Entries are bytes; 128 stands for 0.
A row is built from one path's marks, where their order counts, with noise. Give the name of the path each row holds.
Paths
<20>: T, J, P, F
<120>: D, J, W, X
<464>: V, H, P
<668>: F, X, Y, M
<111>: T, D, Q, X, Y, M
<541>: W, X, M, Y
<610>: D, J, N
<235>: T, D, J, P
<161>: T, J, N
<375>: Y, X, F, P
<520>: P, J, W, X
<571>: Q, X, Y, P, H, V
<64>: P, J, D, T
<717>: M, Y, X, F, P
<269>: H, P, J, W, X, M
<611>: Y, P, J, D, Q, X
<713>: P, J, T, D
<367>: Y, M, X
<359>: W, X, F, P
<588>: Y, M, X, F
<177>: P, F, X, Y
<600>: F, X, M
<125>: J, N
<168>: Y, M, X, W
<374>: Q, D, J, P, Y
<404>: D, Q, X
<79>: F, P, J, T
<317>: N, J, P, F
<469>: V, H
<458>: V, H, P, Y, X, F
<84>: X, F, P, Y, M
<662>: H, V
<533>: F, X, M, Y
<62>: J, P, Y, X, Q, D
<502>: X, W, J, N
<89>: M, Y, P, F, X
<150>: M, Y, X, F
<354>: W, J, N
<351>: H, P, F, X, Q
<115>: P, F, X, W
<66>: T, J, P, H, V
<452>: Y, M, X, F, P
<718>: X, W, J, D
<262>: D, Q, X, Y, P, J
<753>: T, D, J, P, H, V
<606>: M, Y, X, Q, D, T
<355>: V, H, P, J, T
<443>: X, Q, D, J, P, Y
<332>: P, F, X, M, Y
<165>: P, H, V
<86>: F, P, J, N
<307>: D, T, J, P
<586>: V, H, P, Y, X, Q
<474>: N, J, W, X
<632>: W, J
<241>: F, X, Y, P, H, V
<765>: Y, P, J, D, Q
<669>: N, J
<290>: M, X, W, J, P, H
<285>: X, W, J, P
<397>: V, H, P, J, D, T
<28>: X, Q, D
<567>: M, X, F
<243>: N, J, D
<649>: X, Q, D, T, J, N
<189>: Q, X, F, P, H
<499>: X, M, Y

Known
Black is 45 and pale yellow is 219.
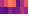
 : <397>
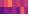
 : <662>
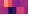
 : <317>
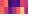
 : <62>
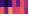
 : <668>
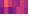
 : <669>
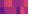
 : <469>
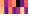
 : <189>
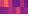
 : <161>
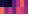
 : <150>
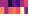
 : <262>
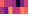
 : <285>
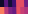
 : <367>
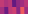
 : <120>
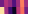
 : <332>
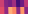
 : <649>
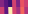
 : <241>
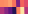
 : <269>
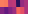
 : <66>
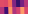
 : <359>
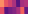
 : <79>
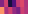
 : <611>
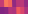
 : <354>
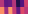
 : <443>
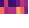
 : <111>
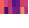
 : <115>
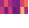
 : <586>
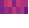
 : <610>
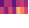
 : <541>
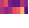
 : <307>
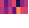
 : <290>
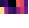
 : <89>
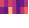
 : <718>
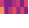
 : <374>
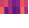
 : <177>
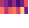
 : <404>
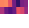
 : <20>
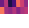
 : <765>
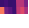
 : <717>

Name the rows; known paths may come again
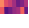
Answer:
<79>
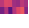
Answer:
<125>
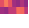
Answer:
<632>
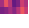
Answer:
<474>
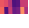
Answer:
<115>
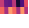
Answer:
<28>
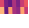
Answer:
<571>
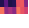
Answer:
<168>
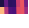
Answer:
<452>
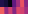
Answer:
<150>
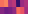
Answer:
<66>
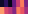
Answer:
<588>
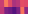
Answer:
<165>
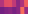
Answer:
<464>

